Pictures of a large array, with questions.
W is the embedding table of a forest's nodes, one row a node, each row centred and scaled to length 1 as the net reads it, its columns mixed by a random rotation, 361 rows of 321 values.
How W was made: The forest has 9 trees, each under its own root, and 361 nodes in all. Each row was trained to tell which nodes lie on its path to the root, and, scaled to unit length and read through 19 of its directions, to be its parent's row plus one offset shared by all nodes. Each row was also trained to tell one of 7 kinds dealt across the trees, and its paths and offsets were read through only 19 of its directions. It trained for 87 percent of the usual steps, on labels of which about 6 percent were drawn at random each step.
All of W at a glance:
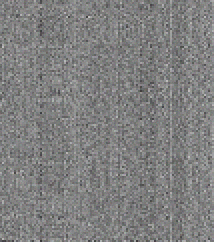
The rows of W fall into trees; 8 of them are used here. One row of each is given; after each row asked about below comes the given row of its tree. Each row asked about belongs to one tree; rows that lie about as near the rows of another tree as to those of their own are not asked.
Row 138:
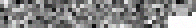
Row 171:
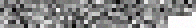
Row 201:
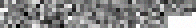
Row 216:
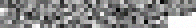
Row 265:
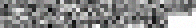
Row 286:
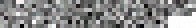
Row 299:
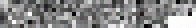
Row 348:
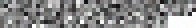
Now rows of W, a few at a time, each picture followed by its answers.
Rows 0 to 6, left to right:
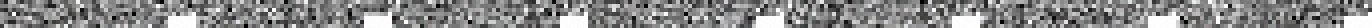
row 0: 138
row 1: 265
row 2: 216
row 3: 138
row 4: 201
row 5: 171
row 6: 265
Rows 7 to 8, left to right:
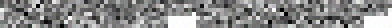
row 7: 201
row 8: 171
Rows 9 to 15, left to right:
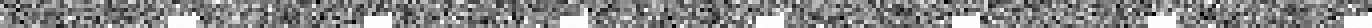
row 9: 171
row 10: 171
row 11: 171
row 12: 171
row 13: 216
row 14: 216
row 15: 265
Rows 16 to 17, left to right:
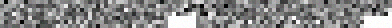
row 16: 201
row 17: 348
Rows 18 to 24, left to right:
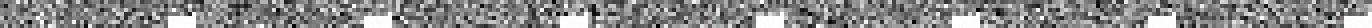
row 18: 348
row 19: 286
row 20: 216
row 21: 138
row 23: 138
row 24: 216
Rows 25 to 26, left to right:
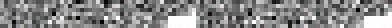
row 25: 171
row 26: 171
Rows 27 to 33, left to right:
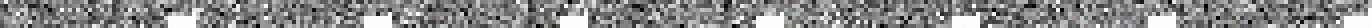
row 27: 286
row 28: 201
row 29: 286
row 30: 138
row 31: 348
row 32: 138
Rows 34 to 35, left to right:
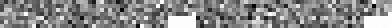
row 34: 286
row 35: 216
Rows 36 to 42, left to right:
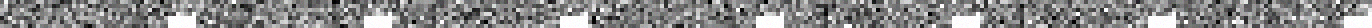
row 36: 216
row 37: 201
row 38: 171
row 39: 265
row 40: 286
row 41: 171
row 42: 286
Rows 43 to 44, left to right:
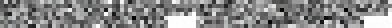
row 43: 216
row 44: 171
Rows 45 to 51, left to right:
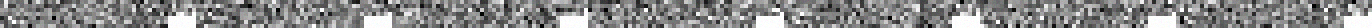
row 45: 216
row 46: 138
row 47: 286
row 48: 138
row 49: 286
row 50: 265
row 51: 265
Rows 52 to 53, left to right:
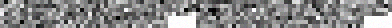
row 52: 201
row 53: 138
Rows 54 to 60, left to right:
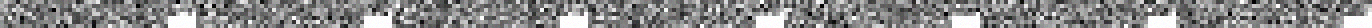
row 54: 171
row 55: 348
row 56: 201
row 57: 138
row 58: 201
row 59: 265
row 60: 171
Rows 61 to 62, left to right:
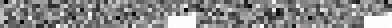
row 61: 201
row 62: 138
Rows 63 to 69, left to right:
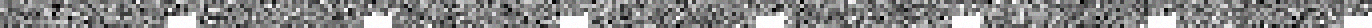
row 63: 216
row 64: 265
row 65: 216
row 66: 265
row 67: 171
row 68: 201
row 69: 348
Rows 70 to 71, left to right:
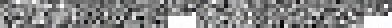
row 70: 265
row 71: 348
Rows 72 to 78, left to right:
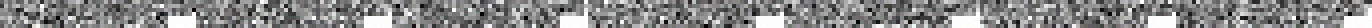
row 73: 286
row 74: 286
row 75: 286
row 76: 171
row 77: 265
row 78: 171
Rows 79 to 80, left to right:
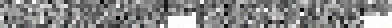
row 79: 201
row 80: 216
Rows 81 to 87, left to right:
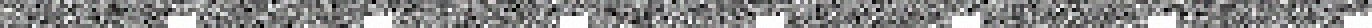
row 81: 286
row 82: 171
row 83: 171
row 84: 348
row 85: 265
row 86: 265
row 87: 138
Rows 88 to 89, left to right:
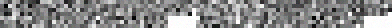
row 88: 348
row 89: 201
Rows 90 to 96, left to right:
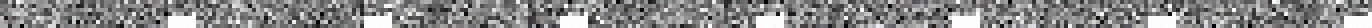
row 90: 286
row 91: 216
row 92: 286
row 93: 348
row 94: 201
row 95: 348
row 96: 171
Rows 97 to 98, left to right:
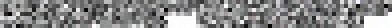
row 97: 201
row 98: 265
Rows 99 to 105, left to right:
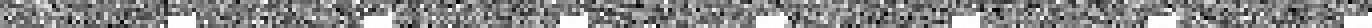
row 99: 216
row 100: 286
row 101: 201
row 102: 138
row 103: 171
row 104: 138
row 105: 265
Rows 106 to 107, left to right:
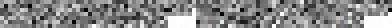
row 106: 171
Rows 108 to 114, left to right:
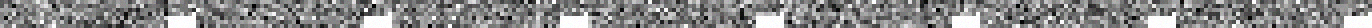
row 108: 216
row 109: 216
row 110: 201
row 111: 265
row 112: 201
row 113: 286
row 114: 348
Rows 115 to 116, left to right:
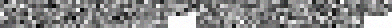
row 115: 201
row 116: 216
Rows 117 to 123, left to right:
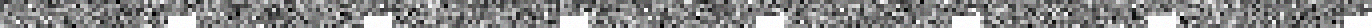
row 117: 265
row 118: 286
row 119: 138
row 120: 171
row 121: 171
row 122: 265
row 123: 265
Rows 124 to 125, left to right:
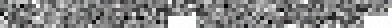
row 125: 171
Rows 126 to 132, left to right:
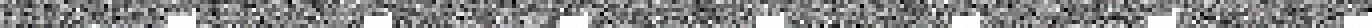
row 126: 201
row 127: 138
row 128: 138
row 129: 171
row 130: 265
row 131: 171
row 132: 265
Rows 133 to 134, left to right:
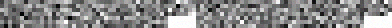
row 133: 216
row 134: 216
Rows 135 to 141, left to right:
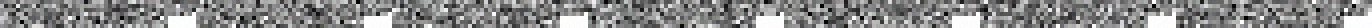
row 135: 171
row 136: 216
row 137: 216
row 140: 138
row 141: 216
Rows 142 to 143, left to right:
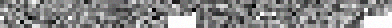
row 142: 265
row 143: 138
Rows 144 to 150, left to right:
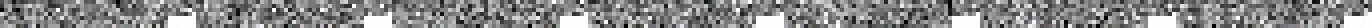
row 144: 138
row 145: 286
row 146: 286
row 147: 265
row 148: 216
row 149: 348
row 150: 201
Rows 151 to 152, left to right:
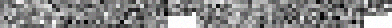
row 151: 216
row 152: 171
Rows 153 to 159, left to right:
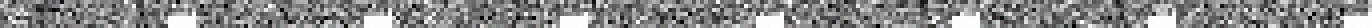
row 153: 286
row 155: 171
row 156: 171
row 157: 138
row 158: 171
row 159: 216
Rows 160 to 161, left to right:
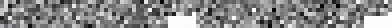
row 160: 216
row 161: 171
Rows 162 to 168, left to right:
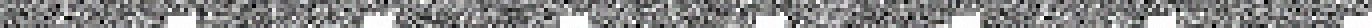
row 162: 201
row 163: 138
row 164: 265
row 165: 265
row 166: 171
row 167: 201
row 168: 286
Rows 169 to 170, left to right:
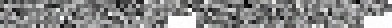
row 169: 138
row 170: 138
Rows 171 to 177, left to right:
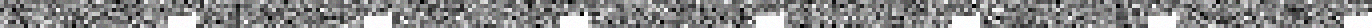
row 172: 171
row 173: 348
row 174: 265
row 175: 201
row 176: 265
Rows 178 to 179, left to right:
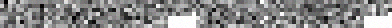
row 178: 171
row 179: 171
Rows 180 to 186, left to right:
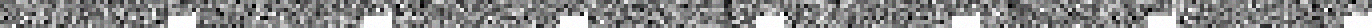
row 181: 201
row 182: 348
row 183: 138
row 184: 171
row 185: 286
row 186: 265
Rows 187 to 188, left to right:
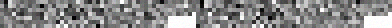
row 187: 348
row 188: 348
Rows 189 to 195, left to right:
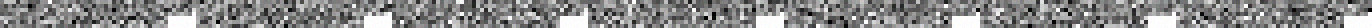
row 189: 171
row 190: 265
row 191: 286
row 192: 138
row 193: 138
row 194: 265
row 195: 265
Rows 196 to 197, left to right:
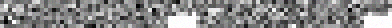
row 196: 265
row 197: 265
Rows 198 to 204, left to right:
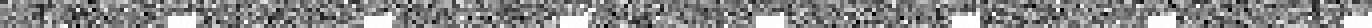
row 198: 286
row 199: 171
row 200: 171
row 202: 265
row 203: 138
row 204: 138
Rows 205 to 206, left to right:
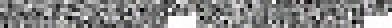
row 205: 216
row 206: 138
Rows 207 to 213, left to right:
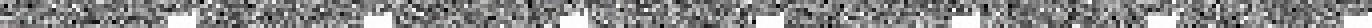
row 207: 171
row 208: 201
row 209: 171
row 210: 265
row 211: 201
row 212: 286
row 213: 201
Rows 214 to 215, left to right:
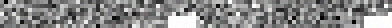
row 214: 201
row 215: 171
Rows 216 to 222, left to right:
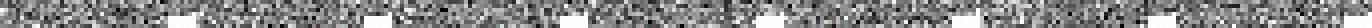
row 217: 265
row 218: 265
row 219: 138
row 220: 171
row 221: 265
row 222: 216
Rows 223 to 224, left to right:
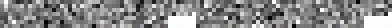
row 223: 138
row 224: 348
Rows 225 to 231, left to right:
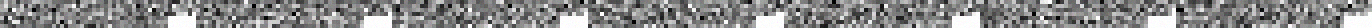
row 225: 265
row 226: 348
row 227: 138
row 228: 138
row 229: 201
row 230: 171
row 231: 138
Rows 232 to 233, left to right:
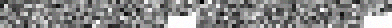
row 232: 216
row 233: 201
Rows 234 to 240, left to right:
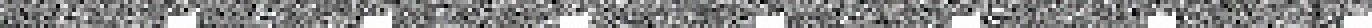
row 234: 201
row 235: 201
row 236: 216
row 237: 265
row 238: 265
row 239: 265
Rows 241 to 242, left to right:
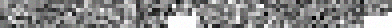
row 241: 286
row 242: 201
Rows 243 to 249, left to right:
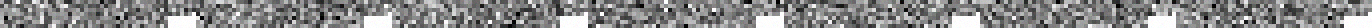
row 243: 201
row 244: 171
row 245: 216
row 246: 138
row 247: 216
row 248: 171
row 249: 286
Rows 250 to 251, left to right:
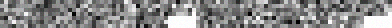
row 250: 286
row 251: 171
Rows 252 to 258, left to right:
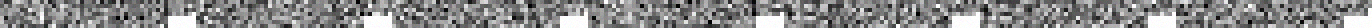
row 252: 201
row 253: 216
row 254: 171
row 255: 216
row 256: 138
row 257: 138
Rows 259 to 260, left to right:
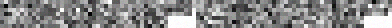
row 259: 286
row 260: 286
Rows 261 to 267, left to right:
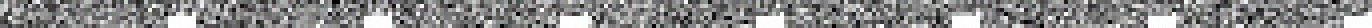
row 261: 201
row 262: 201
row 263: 216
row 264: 171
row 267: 171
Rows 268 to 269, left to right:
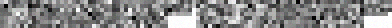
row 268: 286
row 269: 201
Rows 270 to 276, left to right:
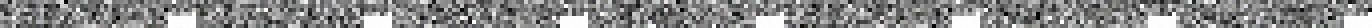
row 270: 201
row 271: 216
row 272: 286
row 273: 286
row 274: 201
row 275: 348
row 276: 265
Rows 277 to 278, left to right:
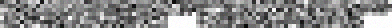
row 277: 265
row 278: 265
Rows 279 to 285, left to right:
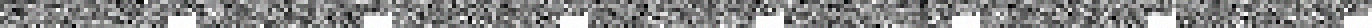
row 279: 138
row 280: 286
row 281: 286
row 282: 201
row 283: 138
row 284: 286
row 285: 286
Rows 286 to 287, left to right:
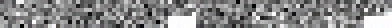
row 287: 201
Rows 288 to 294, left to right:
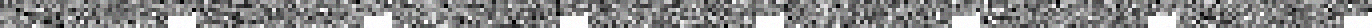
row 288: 138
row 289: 138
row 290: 216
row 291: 216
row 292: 138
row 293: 265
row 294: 265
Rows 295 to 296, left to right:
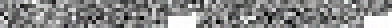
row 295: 171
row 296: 171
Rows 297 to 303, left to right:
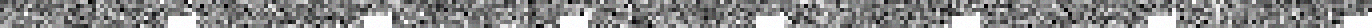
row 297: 286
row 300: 201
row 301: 171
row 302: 171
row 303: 138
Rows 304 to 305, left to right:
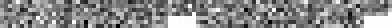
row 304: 348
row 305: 265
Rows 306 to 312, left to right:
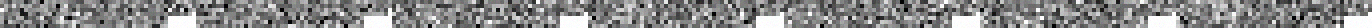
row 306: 201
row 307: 171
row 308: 216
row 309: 138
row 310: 286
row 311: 171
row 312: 265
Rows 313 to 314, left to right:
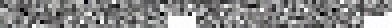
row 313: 348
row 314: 216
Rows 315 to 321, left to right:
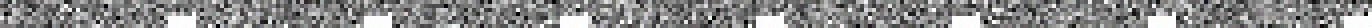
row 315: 201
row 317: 216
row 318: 265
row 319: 216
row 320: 265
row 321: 348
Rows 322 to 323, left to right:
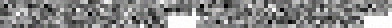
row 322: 286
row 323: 171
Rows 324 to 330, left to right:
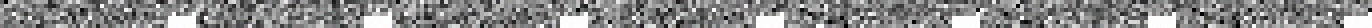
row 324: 201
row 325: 201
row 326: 265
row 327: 265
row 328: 138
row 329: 201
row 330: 138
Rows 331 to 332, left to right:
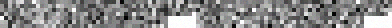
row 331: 171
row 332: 171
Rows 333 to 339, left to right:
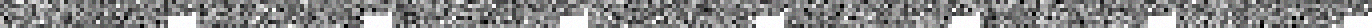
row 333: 265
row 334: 201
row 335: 171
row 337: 201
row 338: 265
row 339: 348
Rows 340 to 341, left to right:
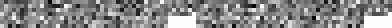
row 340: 201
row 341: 201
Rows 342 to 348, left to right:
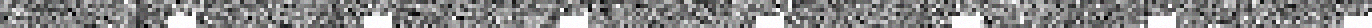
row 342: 286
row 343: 216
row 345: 138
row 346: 216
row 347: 265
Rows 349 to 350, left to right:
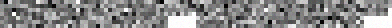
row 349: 138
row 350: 171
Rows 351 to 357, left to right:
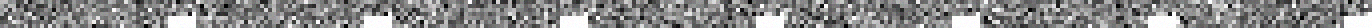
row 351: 348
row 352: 348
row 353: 138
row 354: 216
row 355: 201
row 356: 265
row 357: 265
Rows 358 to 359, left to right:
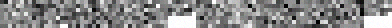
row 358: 286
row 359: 216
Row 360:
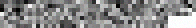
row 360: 138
